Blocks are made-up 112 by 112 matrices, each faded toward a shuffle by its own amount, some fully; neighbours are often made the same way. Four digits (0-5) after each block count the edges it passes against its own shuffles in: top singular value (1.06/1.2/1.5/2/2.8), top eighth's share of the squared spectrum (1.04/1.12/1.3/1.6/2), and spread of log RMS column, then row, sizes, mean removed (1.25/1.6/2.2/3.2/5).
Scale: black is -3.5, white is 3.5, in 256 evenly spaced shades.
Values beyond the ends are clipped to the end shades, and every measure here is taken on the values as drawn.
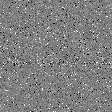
1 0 0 1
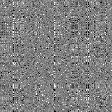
5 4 3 2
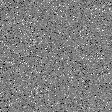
0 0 0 0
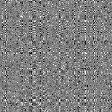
5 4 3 3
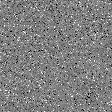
0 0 0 0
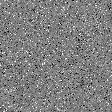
0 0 0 0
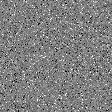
2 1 0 0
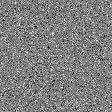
1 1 0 0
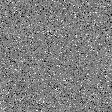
2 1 0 0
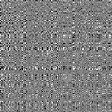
5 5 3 4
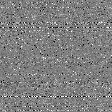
3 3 0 3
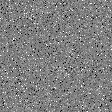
0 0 0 0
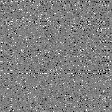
4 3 2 2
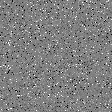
0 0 0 0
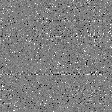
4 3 1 2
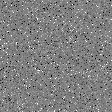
0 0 0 0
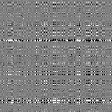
5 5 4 4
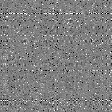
4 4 2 2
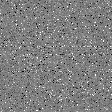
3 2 0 1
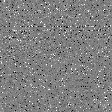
3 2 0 1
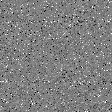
2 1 0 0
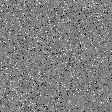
0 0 0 0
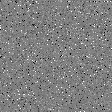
2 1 0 0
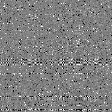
4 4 2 3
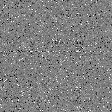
3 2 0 1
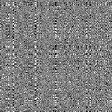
5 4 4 3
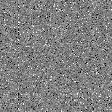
3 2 1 0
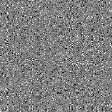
4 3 2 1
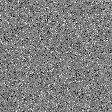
2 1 0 0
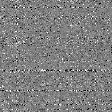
3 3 2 3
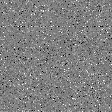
2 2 0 1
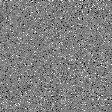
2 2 1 1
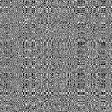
5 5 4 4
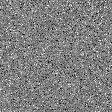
1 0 0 0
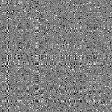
5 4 3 3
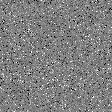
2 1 0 0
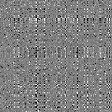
5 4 3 3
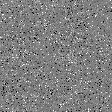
3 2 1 0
